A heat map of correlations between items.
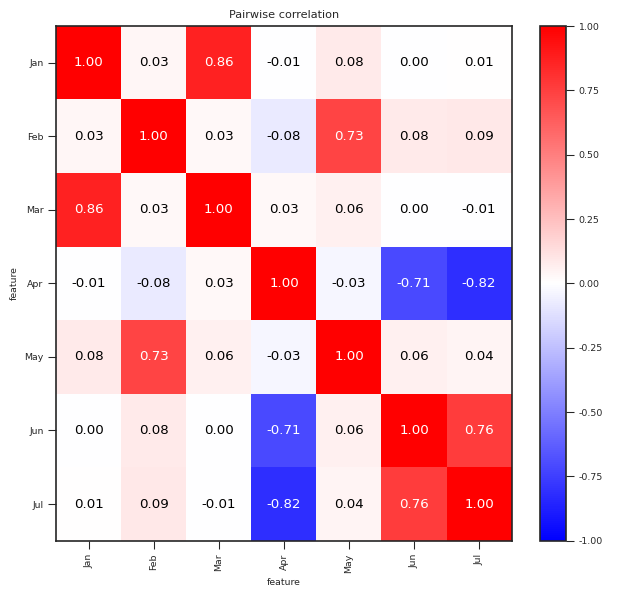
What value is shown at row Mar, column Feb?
0.03
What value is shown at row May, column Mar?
0.06
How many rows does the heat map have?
7
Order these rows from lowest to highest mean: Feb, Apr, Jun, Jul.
Apr, Jul, Jun, Feb
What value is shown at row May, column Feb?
0.73
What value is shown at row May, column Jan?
0.08
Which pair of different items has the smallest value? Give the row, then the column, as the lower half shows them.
Jul, Apr
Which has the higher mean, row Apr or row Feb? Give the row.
Feb
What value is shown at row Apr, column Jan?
-0.01
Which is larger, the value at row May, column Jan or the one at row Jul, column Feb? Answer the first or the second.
the second
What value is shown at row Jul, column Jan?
0.01
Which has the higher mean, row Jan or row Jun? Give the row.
Jan
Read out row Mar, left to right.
0.86 0.03 1.00 0.03 0.06 0.00 -0.01
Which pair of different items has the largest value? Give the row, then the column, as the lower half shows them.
Mar, Jan
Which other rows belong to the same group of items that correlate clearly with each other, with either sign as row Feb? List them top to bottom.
May
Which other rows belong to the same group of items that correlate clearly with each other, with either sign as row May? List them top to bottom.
Feb
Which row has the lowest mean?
Apr
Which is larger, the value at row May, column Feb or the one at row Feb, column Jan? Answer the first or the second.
the first
